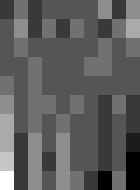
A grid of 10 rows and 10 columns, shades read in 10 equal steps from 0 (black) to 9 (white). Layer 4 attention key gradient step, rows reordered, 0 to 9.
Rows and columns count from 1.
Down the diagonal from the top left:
2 5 3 3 3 4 3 2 3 0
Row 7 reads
6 3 4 3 4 3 3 2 3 2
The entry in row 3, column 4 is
3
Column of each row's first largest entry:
8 10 2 3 1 1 1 1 1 1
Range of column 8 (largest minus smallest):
5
